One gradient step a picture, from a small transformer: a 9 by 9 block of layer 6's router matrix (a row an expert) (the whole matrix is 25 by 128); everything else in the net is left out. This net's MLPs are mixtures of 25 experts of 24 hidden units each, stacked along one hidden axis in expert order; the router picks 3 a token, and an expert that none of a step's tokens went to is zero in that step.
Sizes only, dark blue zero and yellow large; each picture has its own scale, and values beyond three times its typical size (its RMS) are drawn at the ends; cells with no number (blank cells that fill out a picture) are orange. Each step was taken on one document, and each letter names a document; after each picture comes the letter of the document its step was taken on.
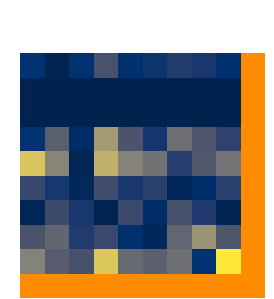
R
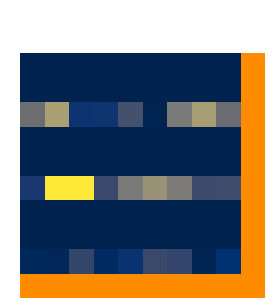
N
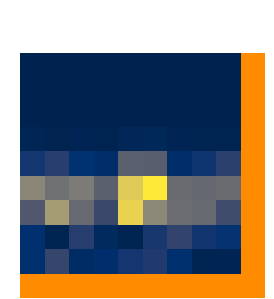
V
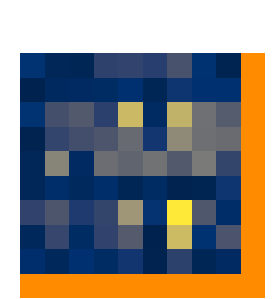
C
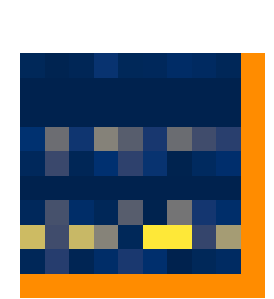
R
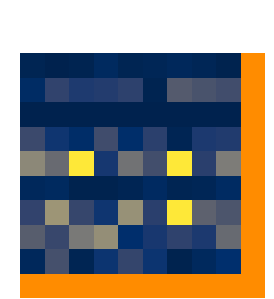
R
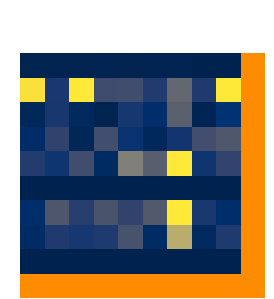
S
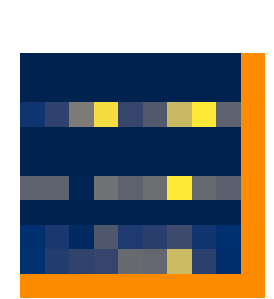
N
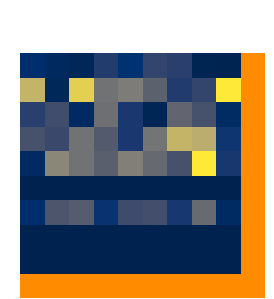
S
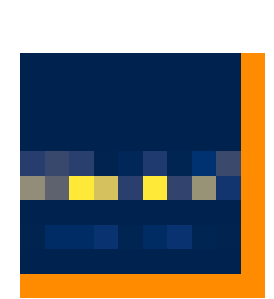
V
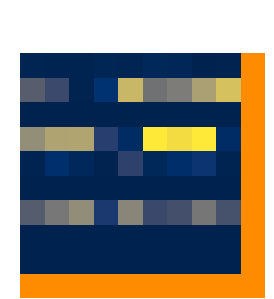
S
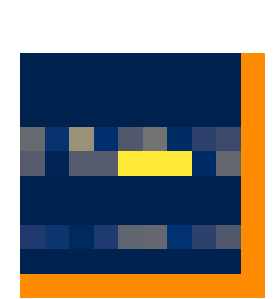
V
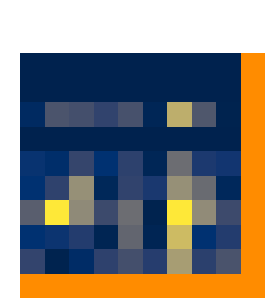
N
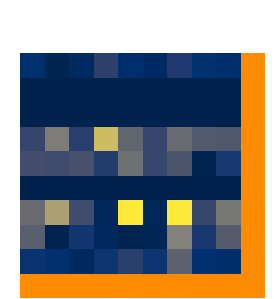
R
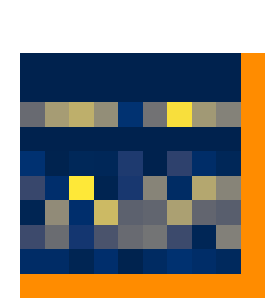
N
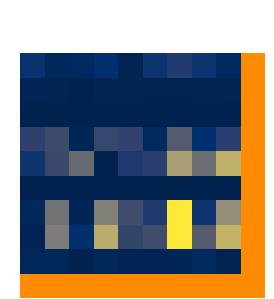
R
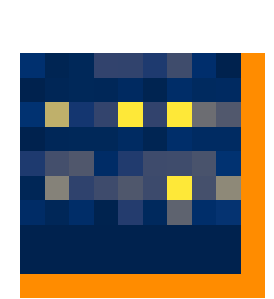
C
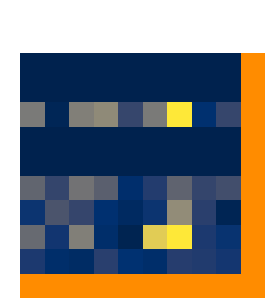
N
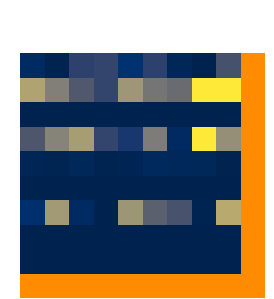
S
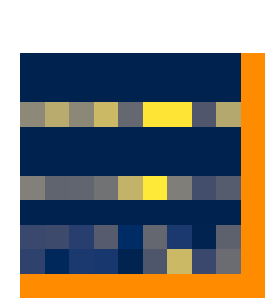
N
